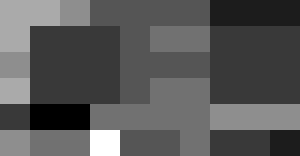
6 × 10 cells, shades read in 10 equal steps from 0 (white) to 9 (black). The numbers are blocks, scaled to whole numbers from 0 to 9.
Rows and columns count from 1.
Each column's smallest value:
3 3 4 0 5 5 5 4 4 4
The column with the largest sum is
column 10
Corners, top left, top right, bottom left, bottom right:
3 8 4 8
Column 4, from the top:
6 7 7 7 5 0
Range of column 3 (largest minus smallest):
5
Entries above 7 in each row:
3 0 0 0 2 1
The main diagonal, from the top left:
3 7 7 7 5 6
